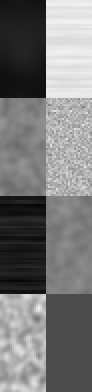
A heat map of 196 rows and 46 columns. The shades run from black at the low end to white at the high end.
The table splits into 4 rows of 2 panels. Panel 1,1: very low, smooth, faint in contrast. Panel 1,2: very high, streaked across, faint in contrast. Panel 2,1: middling, blotchy, faint in contrast. Panel 2,2: high, fine-grained. Panel 3,1: very low, streaked across, faint in contrast. Panel 3,2: middling, blotchy, faint in contrast. Panel 4,1: high, blotchy. Panel 4,2: low, flat.
